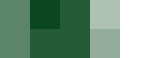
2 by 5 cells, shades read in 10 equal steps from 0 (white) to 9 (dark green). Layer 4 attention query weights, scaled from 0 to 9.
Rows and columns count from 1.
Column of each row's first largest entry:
2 2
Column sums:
12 17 16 7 0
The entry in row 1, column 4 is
3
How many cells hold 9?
1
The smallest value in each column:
6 8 8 3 0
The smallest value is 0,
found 2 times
